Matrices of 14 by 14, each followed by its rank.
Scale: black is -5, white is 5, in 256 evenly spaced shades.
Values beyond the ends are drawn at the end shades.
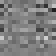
three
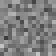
full rank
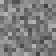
full rank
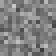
full rank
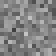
full rank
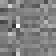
three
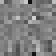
three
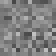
three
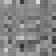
three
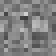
three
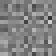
three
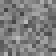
full rank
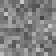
full rank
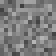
full rank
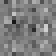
three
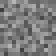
full rank
